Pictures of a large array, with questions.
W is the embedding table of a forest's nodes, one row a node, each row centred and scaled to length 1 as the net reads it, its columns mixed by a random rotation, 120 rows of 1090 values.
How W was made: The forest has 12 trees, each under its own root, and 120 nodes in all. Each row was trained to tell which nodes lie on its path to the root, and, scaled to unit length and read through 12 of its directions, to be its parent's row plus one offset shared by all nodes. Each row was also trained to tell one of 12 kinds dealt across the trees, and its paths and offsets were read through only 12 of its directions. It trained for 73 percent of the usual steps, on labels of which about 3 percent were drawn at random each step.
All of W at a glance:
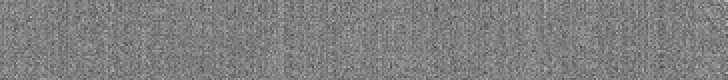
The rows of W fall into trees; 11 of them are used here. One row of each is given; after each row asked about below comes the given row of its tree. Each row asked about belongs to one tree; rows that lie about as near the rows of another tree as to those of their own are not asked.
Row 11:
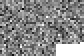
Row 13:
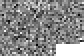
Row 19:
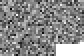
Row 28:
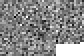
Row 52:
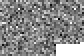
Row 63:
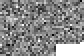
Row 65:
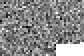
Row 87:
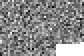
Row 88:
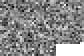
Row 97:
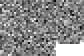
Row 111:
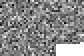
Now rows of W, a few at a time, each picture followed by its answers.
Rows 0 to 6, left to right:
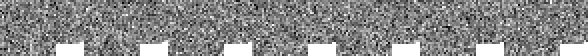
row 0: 87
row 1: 19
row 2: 87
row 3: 28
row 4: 87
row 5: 111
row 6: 97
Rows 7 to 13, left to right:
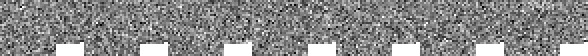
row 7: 63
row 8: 65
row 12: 11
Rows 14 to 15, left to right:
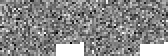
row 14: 52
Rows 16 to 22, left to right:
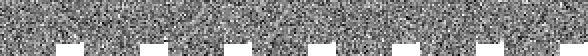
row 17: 111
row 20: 13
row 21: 19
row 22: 11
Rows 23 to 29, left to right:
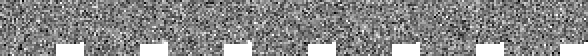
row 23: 88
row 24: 87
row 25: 97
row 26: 52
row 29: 28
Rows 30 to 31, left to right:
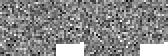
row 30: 65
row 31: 63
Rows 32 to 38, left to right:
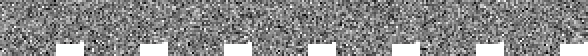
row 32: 52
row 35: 111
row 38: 87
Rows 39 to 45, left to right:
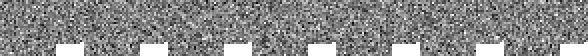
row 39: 88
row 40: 63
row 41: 19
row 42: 65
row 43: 52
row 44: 19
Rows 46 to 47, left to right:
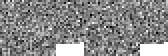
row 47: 65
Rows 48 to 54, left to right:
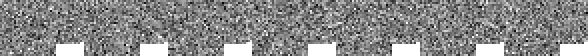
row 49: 87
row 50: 19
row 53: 65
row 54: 52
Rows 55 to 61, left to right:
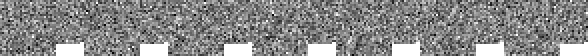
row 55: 13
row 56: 111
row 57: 65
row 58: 11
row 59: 19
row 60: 19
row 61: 28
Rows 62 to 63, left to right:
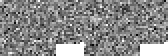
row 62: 65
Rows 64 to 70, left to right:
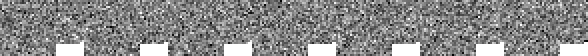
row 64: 19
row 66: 19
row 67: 111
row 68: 65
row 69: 87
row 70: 28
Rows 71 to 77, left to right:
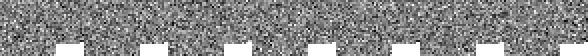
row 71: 11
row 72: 11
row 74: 11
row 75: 28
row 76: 19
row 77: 28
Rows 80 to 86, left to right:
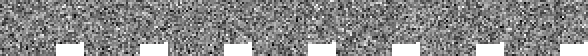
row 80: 19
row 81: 87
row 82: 87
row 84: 13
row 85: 111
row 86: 52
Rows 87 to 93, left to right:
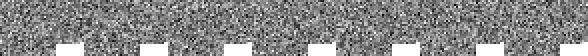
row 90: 52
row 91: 52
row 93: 65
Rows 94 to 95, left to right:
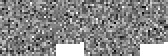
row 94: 13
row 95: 65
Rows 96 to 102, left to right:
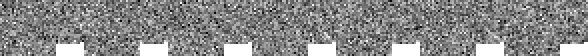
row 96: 28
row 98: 111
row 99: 97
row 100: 87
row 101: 87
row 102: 63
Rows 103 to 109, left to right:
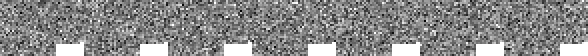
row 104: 87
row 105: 97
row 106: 13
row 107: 52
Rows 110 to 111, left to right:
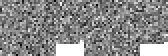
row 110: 19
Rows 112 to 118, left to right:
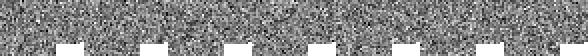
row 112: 88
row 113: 52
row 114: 11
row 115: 63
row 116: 97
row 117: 28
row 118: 88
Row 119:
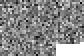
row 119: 111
